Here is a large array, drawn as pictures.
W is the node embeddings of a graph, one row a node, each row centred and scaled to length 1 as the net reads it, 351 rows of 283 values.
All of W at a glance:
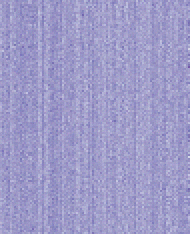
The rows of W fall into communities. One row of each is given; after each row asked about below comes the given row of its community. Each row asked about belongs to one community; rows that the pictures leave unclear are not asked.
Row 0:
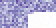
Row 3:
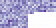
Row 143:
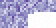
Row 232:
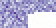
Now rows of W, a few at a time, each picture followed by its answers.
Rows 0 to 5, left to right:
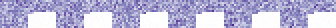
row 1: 0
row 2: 3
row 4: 3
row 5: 232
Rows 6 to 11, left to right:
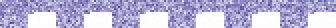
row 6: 3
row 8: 232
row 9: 143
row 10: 143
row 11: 143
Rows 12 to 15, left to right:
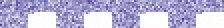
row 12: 143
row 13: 3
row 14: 0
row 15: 143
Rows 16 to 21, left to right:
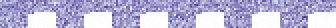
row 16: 143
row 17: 3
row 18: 3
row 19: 232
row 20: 143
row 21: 3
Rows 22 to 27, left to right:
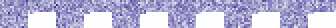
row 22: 3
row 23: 3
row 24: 143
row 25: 143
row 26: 143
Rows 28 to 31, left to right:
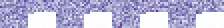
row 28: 143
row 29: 232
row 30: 3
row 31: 232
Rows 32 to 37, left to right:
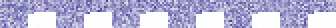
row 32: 143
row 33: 3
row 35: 3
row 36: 0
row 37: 232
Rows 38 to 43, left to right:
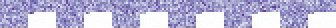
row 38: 3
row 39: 3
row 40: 143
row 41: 3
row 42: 3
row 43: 0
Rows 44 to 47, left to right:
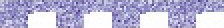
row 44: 232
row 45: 143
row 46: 0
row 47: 3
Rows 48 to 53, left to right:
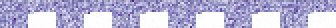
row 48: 0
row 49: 143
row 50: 3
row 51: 232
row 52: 3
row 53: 143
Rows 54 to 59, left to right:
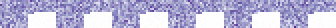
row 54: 3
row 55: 143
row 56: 232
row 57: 3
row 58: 0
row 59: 232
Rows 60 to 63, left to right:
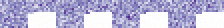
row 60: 0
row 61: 3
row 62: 232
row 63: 3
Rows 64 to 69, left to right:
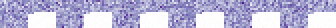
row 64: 232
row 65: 143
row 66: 0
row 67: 143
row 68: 0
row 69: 143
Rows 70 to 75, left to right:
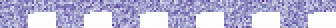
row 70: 143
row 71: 143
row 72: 143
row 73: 3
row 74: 3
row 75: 0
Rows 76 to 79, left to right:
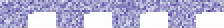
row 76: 232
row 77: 232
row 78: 143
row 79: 232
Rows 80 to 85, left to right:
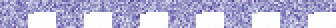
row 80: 0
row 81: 143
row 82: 143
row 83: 232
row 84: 0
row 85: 232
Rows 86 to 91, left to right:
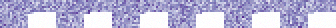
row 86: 0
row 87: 3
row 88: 3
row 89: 143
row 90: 0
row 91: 0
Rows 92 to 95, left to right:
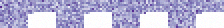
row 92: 232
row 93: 0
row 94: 143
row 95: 232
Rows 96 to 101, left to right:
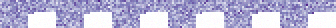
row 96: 3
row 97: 232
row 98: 143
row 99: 143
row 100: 232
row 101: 3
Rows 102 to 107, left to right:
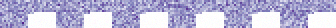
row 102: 0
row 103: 232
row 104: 0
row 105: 143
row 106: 0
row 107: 232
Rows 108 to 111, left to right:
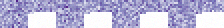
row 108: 0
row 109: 143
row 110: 232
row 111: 143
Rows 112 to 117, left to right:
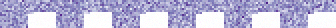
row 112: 0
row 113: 143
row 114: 3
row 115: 232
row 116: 0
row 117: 143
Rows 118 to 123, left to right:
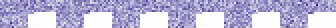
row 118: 3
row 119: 232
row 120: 3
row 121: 0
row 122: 0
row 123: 3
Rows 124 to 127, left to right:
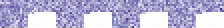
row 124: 143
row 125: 232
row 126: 0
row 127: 232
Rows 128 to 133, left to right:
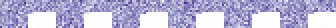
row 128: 0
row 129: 0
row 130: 143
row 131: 0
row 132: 232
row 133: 0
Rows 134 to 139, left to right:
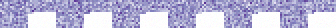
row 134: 0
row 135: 3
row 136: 3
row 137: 143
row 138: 143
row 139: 143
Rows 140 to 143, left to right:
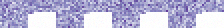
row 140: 232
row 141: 0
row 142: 232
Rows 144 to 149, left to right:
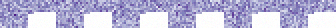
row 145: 0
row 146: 232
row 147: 0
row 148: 0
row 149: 143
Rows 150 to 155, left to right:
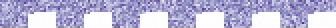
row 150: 3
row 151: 143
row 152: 143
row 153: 0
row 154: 143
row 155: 3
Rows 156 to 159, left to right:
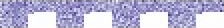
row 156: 0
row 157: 3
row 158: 232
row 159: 232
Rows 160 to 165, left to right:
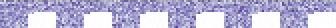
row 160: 143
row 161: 232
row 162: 3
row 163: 3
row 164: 143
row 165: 232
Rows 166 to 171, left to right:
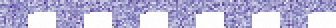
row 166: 143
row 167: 0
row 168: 143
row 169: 232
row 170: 3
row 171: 0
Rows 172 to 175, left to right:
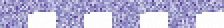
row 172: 3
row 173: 232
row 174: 0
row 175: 3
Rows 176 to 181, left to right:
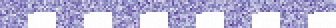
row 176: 0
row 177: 0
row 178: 3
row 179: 3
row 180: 0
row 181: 232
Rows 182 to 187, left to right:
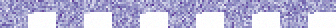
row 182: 3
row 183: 0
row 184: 143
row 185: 0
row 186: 3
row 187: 3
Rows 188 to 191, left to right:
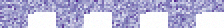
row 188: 143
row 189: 143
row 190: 0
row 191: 143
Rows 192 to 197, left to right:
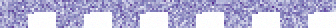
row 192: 0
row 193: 143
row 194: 232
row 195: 143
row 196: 232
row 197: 3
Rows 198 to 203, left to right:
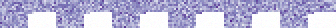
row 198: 0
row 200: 3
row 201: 232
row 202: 3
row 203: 232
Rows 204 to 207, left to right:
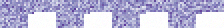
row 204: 143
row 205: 143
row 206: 232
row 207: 232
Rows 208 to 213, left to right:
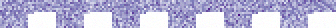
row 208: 232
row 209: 0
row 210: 143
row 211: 232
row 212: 232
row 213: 232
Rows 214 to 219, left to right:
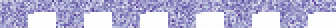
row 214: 232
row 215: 0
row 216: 232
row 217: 0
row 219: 232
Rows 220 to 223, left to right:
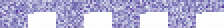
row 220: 0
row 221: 0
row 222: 3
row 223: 3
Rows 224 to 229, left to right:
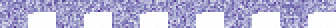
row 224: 0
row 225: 143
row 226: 0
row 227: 0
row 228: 232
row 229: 143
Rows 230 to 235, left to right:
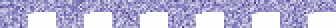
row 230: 143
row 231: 143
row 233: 143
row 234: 0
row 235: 0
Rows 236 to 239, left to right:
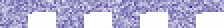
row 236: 3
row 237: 3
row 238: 3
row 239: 232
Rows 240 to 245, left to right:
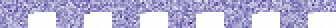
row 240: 143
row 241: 232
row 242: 0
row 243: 0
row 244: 143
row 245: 0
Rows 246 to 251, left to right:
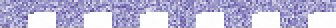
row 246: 3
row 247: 0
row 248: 143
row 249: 0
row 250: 143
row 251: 3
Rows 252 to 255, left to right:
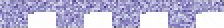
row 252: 3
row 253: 143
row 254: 3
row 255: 0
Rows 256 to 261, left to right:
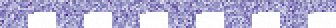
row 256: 232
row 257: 232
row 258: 232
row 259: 232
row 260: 143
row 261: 0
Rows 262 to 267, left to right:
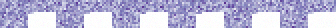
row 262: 232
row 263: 0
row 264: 3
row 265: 3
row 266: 143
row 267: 0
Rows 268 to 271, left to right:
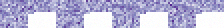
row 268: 3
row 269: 0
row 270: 143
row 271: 143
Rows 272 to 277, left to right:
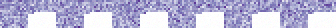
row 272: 143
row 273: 3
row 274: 143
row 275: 3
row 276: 0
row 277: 232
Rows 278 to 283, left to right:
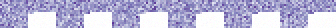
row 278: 3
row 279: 232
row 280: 0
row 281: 0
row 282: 3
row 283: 232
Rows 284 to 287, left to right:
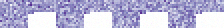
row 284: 232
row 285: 143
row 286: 232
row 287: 143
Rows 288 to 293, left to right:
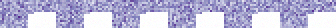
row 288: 232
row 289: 0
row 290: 3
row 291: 143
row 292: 0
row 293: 232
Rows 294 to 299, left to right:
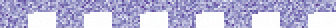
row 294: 3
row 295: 232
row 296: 3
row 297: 232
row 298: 232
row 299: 232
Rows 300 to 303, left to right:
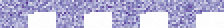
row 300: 3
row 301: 3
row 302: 0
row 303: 0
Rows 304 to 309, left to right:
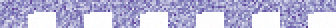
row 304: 232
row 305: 232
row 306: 143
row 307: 3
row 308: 232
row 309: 0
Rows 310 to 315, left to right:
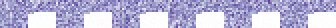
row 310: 0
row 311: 0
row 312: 0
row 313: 232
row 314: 143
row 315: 0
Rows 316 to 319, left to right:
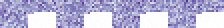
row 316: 232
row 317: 143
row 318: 3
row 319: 3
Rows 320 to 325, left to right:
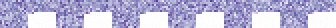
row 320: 0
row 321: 3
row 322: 232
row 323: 232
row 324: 0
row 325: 232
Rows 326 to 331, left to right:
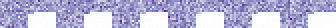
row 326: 232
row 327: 3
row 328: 0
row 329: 0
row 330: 0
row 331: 232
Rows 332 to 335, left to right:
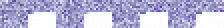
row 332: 232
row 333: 0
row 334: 232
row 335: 232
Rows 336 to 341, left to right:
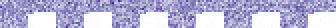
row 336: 232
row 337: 0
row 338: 143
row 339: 3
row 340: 232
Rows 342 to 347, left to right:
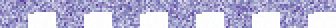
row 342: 3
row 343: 3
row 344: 143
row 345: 232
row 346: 143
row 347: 143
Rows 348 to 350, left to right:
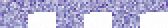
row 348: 232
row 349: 0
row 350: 0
